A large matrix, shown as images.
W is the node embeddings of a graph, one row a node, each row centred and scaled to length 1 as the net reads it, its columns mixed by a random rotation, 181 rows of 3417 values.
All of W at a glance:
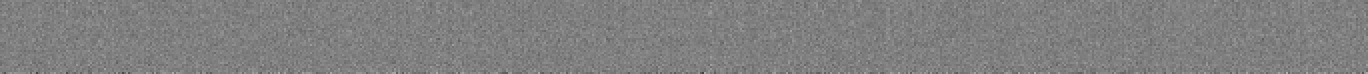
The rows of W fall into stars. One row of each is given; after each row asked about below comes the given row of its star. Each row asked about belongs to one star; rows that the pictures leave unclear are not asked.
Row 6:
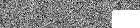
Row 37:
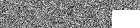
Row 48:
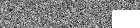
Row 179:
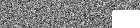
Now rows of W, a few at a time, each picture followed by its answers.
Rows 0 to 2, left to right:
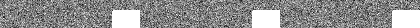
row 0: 48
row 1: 6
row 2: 37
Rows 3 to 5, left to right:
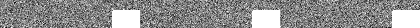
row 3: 48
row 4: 6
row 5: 6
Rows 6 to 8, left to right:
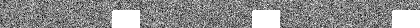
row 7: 179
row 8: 179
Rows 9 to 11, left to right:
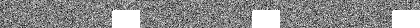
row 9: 179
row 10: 48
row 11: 48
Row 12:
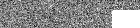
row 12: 6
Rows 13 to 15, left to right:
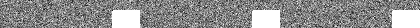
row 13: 179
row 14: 6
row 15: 37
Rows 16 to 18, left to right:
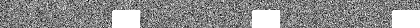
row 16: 179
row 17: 6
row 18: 6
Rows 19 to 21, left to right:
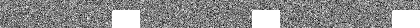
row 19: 6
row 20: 37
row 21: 37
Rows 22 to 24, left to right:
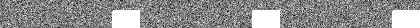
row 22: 6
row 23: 48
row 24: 6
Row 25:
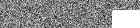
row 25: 179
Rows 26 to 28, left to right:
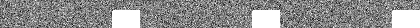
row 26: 179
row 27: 6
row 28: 6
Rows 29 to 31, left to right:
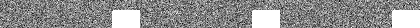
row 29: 179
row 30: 179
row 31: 37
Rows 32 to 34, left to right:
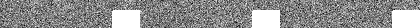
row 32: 179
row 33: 6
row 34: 179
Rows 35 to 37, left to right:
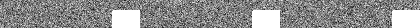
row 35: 6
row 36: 179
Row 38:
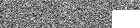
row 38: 179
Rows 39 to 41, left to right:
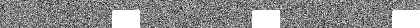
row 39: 37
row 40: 37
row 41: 48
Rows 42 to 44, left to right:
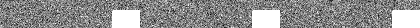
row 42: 6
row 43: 37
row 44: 179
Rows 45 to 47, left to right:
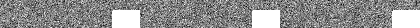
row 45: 48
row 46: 37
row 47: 179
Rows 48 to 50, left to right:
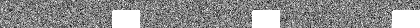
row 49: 6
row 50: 6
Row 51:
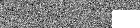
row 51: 48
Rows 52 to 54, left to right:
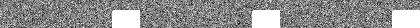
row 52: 6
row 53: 179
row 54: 37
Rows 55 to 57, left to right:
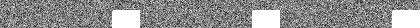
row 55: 6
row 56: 37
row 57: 6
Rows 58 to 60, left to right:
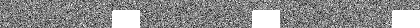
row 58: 179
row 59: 179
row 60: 6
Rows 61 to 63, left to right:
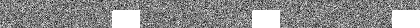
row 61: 6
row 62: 6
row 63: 37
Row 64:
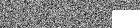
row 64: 179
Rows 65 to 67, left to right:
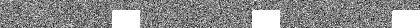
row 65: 37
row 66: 48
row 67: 6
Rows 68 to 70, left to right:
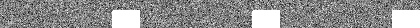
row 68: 6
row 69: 48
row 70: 37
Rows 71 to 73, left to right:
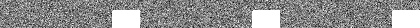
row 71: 37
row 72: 48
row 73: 37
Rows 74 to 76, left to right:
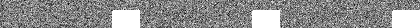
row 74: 179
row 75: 6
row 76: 6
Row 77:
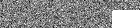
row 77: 179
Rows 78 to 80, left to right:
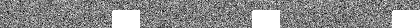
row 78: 179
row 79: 179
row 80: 6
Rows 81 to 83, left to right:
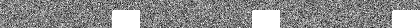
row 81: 37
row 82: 179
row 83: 48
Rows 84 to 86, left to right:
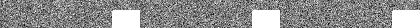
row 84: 179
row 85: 37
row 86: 179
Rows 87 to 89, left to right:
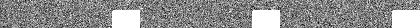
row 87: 179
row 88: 48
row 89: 179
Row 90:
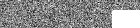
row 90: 37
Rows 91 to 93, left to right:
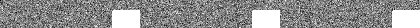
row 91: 48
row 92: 179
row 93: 179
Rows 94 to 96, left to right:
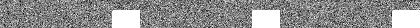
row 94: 6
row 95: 37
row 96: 37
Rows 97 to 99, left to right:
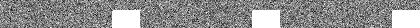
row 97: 48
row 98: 37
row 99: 37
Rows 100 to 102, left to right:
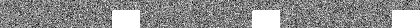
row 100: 37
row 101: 6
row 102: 37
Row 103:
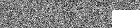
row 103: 37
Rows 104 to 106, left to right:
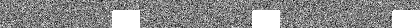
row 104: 6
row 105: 37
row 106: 48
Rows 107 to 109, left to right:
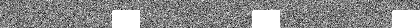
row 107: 6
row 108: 48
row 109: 6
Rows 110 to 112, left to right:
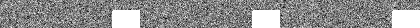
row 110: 48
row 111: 48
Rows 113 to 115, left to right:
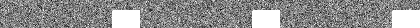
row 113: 37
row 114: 48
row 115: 6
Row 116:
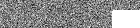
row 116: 48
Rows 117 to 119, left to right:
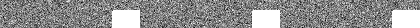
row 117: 6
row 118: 179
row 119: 179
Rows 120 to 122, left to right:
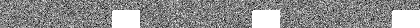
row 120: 37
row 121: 179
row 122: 6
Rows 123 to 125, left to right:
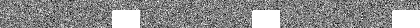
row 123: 37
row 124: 179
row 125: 37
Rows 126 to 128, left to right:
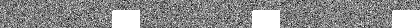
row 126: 6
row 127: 179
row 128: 6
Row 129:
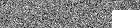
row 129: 6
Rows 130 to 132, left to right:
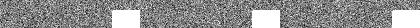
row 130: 6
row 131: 48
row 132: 179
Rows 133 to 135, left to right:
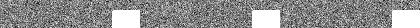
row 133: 48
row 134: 37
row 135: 37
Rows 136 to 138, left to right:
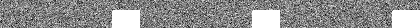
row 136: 6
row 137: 6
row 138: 37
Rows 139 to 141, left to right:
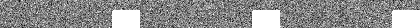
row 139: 179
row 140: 179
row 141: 6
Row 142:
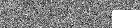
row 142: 48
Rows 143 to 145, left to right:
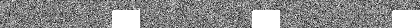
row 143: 6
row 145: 179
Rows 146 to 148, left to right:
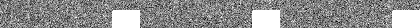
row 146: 6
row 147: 179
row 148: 6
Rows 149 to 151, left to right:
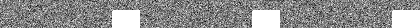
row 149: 37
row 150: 37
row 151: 48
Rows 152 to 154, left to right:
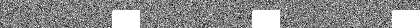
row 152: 179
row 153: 48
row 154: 6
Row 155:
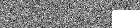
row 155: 48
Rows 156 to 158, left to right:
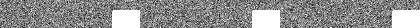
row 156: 179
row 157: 6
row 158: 48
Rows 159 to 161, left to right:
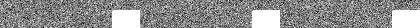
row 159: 48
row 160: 6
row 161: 6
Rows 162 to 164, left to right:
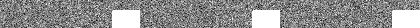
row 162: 6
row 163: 6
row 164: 179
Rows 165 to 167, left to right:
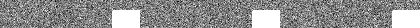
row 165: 37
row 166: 37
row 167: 48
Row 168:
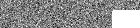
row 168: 48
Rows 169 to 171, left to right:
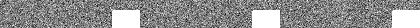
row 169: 37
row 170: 179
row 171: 179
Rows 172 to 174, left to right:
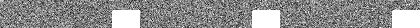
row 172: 37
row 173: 179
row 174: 179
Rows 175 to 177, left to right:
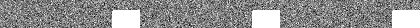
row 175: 48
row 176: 179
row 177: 37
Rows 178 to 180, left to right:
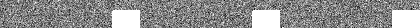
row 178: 179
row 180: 37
